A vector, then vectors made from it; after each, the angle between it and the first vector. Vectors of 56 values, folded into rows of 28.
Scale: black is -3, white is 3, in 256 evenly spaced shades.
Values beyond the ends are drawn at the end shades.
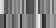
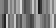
partly aligned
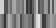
nearly parallel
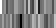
partly aligned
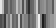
nearly parallel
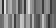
partly opposed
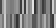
partly opposed
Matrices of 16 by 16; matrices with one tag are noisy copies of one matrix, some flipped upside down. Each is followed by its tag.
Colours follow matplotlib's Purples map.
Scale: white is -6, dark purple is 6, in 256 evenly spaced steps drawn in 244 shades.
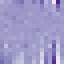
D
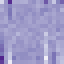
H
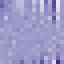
D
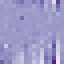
D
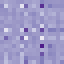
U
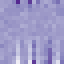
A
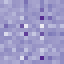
U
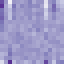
H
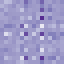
U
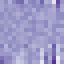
D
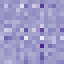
U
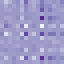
U
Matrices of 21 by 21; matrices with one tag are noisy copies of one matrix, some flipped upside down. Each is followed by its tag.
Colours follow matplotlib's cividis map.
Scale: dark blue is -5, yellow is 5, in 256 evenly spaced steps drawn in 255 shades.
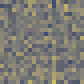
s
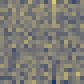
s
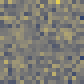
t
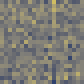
s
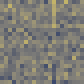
s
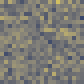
t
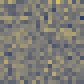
t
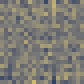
s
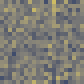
s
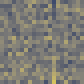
s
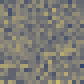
t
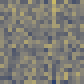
s
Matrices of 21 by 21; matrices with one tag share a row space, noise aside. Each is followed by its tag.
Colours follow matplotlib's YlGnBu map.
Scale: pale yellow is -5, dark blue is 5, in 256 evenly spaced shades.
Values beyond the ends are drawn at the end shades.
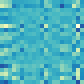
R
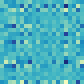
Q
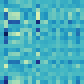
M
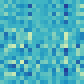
Q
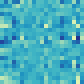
R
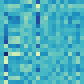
M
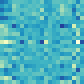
R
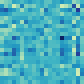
R
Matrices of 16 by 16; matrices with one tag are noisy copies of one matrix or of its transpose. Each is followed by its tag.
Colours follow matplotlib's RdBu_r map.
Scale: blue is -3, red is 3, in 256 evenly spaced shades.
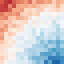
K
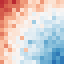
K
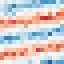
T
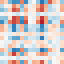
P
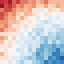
K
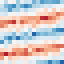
T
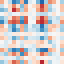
P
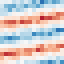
T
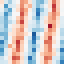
T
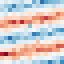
T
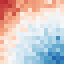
K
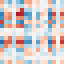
P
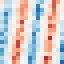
T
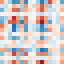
P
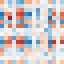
P
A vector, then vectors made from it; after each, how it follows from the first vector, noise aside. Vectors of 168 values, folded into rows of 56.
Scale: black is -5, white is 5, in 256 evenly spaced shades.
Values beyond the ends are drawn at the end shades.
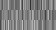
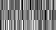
scaled up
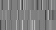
partly zeroed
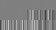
partly zeroed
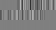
partly zeroed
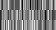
scaled up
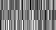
scaled up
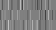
partly zeroed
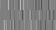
partly zeroed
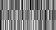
scaled up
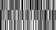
scaled up
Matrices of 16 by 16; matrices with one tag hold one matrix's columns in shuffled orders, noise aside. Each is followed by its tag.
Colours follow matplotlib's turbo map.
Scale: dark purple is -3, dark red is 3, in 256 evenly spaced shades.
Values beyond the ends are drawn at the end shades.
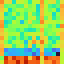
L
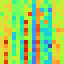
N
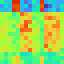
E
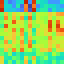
E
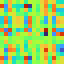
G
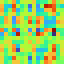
G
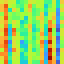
N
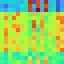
E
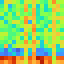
L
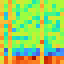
L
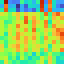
E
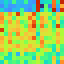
E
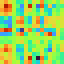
G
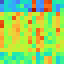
E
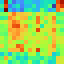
E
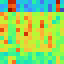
E
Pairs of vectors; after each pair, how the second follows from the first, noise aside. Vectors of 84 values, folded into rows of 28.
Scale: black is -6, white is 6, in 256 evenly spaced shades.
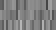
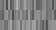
shuffled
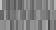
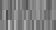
shuffled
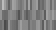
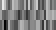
scaled up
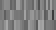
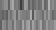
shuffled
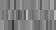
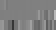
partly zeroed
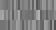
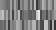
scaled up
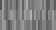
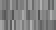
shuffled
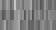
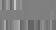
partly zeroed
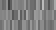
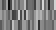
scaled up
